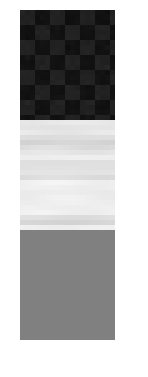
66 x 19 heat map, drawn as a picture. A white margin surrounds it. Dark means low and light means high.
The table splits into 3 rows of 1 panel. Panel 1,1: very low, checkered, faint in contrast. Panel 2,1: very high, streaked across, faint in contrast. Panel 3,1: middling, flat.
